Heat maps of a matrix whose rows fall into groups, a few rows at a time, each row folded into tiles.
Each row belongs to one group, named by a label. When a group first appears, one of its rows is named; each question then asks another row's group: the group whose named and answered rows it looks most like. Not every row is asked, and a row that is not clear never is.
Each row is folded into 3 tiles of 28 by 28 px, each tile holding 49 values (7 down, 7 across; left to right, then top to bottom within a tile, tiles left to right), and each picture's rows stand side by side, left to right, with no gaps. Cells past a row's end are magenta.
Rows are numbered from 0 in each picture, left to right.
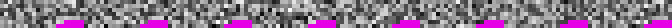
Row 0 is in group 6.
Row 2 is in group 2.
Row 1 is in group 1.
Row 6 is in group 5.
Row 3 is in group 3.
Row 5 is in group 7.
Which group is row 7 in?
2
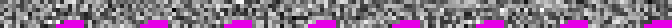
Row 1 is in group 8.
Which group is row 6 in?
3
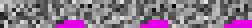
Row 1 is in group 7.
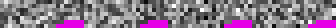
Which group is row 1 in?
5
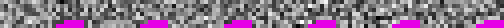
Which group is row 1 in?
8
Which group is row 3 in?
2
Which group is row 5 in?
6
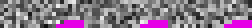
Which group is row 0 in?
2
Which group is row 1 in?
6
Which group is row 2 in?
1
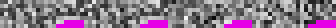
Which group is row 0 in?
6
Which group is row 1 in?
6
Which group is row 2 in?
6
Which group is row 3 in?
5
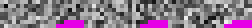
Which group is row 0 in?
7
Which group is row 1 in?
5
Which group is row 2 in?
6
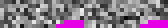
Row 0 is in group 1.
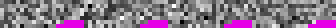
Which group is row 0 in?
1
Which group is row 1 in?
8
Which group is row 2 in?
5
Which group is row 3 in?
6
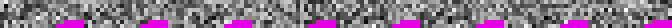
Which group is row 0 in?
8
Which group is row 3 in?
5
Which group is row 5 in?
8
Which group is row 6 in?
6
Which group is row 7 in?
3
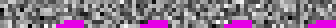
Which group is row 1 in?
7
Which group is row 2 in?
2
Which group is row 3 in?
5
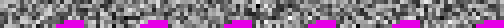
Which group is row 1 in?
2
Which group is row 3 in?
8
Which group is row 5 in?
8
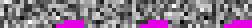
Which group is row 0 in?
8
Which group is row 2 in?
5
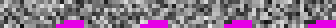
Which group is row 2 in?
7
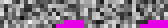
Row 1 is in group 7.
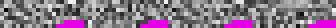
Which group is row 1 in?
5
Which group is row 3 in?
3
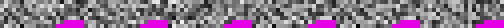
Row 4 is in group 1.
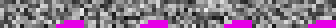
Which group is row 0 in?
1
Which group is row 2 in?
3
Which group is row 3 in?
1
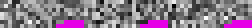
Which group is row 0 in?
5
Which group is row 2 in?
8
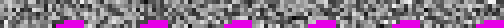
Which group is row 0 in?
5
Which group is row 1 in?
5
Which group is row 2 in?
1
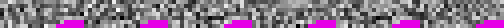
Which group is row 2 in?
2
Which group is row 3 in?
3
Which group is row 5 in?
8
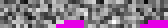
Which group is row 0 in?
1
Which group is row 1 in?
7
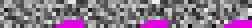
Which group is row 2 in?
1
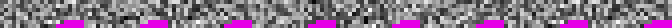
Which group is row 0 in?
2
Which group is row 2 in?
8
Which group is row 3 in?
5
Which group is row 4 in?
8
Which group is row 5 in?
1
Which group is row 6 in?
2
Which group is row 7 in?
8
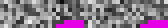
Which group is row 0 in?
5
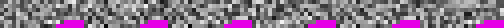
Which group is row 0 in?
2
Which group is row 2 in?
1
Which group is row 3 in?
8
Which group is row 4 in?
1
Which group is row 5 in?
3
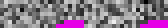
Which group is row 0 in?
2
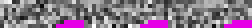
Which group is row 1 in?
1
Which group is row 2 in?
3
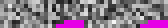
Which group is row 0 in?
5
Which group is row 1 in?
8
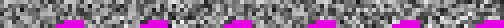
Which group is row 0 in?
2
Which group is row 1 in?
7
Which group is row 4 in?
6
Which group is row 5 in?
1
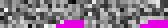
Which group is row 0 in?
1
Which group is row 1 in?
6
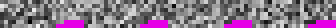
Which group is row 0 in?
8
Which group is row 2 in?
7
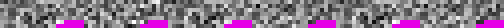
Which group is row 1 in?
2
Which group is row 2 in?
6
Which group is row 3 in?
7
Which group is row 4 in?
6
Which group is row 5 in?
7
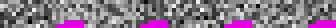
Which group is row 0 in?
8
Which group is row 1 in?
5
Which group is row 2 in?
8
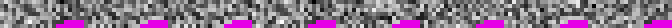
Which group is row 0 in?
5
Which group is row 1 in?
1
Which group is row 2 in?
1
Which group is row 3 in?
5
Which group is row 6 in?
6
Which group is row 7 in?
7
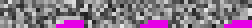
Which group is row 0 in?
6
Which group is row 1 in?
8
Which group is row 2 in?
1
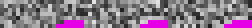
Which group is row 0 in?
2
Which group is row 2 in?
1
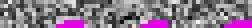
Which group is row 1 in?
3
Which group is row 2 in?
8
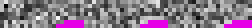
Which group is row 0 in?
8
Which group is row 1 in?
6
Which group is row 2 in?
1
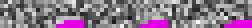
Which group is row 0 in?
6
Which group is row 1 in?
8
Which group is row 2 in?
8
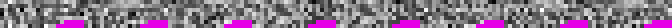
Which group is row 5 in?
1
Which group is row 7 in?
3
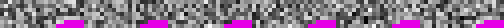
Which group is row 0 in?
6
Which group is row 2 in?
7
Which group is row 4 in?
8
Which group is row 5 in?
2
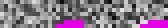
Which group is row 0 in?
5
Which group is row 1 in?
1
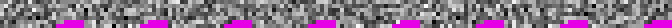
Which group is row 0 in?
8
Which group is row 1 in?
2
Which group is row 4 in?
6
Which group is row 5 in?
5
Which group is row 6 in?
6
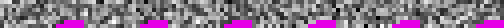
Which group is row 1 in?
7
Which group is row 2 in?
5
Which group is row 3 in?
1
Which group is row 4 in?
2
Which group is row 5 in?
1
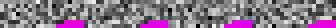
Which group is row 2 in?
2
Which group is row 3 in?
1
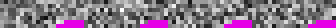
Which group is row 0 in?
6
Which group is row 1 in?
3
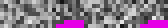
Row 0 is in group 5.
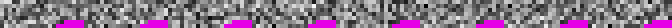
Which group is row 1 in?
1
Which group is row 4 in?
5
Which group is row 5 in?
7
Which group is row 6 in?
7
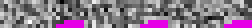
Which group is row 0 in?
5
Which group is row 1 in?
6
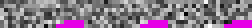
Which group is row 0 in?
3
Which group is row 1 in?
6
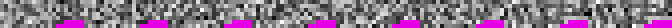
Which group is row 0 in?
5
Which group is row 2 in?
8
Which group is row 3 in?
8
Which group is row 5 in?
1
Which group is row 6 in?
6
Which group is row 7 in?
6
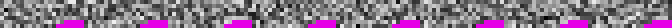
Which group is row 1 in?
8
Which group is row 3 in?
8
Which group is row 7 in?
1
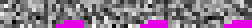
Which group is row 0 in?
5
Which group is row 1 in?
1
